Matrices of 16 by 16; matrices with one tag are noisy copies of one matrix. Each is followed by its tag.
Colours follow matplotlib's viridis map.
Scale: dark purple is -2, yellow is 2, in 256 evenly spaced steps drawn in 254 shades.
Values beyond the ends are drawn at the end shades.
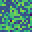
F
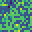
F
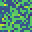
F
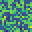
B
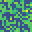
B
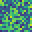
F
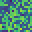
F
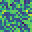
B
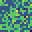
F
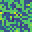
B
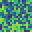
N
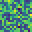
B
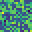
B
